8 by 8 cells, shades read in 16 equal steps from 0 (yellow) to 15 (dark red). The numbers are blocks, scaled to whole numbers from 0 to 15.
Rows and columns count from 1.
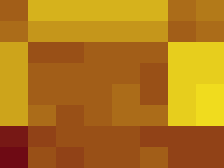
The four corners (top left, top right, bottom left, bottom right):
9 7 15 11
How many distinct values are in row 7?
3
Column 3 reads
3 5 10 9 9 10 10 11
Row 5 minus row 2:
-4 4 4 4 3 5 -8 -8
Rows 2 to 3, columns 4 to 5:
5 5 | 9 9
